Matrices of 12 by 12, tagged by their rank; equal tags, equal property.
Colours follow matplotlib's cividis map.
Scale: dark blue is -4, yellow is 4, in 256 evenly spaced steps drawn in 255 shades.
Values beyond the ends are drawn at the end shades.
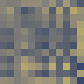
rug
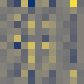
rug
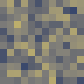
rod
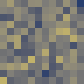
rod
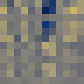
rug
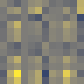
rug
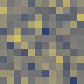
rod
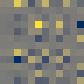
rug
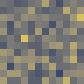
rod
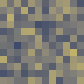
rod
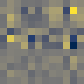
rug
